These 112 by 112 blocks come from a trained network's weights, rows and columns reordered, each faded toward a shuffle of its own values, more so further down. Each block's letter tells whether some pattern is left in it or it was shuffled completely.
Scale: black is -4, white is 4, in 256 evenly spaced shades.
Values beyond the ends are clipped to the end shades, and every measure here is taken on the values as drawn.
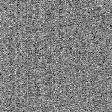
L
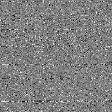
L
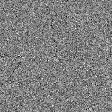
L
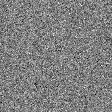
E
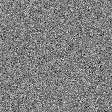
E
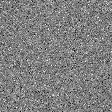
E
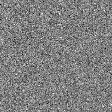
L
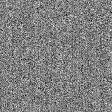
L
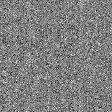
L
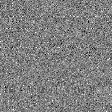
L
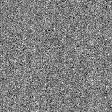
L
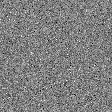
E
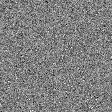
E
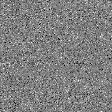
L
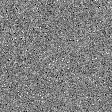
E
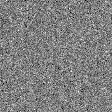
L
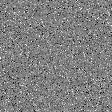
E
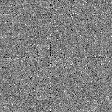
L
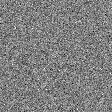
E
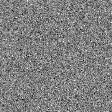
L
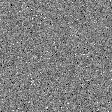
E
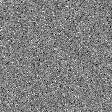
E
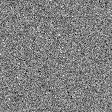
E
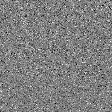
L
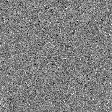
L
